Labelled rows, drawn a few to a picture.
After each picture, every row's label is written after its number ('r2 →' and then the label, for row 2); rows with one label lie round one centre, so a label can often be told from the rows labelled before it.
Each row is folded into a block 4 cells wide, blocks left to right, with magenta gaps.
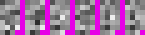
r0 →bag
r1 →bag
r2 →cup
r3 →bag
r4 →cup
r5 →cup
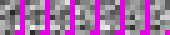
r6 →bag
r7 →bag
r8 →bag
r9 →cup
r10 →bag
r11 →cup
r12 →cup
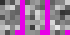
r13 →bag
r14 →cup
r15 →bag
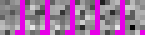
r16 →bag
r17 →bag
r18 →bag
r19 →cup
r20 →bag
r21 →cup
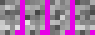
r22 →bag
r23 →bag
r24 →cup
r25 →bag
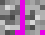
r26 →bag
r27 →cup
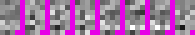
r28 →bag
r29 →cup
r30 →cup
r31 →cup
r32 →bag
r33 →bag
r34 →bag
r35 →cup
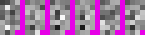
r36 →bag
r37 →cup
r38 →cup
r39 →cup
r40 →bag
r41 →cup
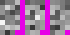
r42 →bag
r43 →cup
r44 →cup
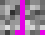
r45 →bag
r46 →bag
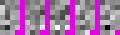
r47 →cup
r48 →bag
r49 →bag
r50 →cup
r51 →cup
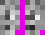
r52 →cup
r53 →cup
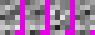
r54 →bag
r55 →bag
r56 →cup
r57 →bag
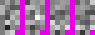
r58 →cup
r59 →cup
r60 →bag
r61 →bag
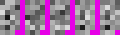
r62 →cup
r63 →bag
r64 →bag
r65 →cup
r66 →cup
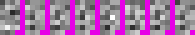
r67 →bag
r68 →cup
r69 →cup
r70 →cup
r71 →cup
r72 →cup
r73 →cup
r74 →cup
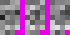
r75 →bag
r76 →bag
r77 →bag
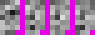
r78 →bag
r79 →cup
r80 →cup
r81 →cup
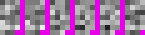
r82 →bag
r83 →bag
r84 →cup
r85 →cup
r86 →cup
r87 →bag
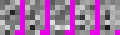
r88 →bag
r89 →cup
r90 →bag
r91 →cup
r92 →cup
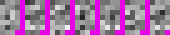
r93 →cup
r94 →bag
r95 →bag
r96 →cup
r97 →bag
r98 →cup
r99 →bag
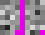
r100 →cup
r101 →bag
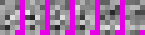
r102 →cup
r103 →cup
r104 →cup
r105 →cup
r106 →bag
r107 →bag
